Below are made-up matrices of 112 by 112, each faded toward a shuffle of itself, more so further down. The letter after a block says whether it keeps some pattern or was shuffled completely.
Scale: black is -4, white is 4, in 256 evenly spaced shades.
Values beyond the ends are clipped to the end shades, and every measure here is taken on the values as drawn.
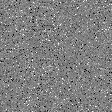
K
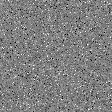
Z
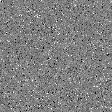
K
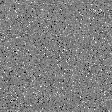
K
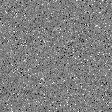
K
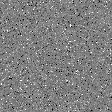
K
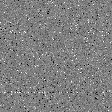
K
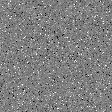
Z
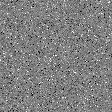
Z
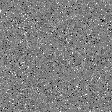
K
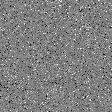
Z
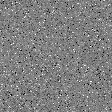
Z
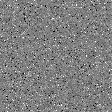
K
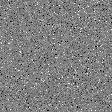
Z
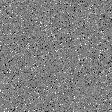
K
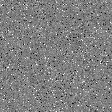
K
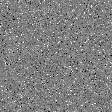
K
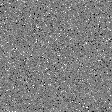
Z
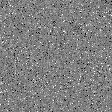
Z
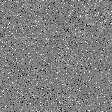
K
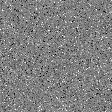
K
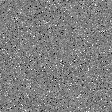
Z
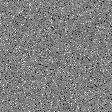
Z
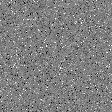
Z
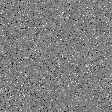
Z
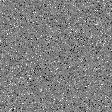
K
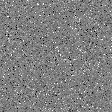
Z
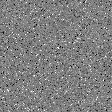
Z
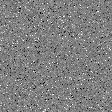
Z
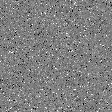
Z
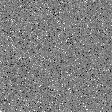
K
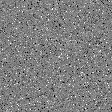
Z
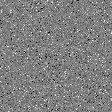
Z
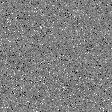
K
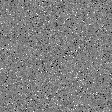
Z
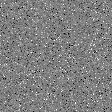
K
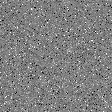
Z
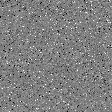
Z
